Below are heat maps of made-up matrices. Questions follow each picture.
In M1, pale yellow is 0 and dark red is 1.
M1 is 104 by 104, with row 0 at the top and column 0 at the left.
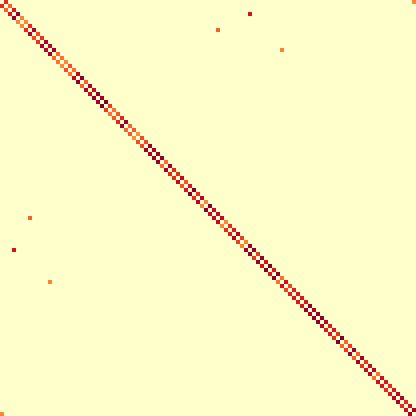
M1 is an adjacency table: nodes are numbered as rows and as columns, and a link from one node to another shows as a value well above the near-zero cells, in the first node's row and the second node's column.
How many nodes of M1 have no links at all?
0
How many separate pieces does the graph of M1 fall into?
1
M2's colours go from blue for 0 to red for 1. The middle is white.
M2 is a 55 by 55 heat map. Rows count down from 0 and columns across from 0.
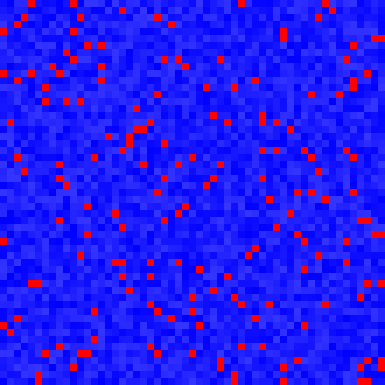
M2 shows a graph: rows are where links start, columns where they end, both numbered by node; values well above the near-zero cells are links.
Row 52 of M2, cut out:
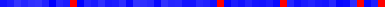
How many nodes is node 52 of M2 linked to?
5
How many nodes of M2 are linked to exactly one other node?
5
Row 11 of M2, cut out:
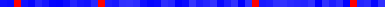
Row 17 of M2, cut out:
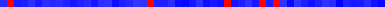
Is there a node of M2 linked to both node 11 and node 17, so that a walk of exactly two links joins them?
no
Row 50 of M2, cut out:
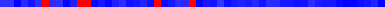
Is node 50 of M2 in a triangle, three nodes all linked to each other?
yes
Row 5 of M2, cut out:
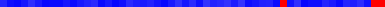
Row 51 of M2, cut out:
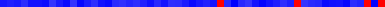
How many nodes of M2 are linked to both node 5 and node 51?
1
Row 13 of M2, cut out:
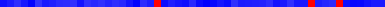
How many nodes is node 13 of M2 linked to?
3
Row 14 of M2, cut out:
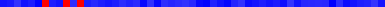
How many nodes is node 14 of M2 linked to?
3
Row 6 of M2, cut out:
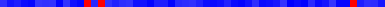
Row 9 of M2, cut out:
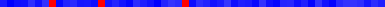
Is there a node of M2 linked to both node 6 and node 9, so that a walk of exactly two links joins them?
yes
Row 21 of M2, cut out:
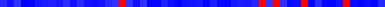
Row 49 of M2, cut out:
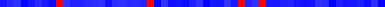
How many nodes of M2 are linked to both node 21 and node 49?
1
